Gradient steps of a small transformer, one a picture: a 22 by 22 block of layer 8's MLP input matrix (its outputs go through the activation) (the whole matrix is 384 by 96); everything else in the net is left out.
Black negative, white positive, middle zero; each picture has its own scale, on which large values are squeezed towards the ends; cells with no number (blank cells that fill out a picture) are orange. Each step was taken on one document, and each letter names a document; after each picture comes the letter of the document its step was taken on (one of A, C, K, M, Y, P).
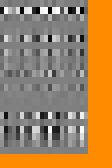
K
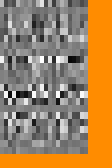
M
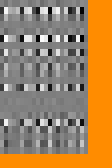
K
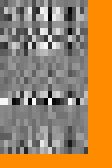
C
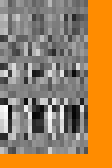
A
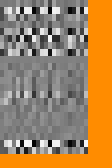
C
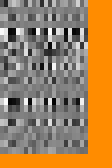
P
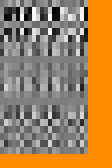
K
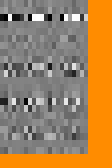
A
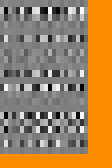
K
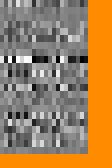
M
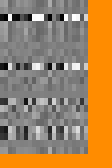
A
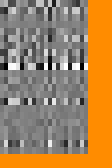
P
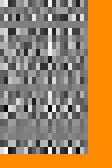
P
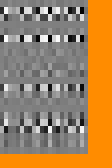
K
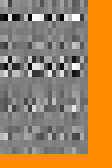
A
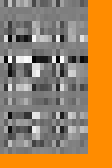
M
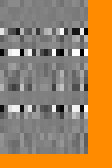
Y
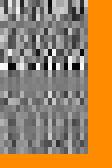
P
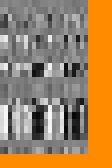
A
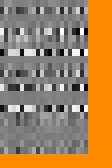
Y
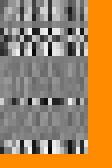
C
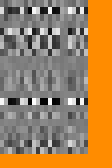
C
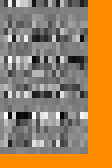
M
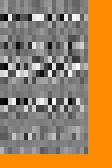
A
